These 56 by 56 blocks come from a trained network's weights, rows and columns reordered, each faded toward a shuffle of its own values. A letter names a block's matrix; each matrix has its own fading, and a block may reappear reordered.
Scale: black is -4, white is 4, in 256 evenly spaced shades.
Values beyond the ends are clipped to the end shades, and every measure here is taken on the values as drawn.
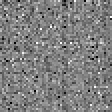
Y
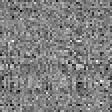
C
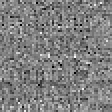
C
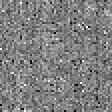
Y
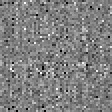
Y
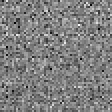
C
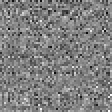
C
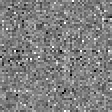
Y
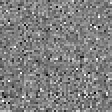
Y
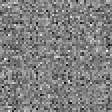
C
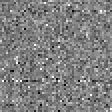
Y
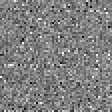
Y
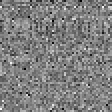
C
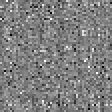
Y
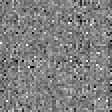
Y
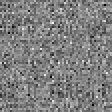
C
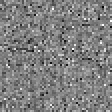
Y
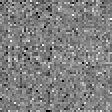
Y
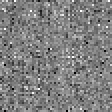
Y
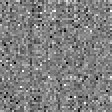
Y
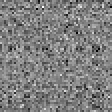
C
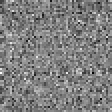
C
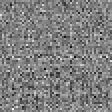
C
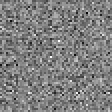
C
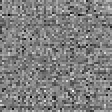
C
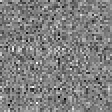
C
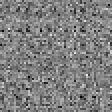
C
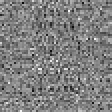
C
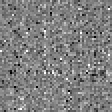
Y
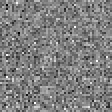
C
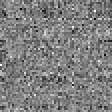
C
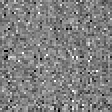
Y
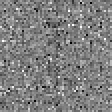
Y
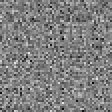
C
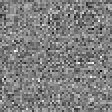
C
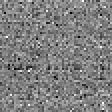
C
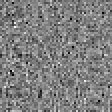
C
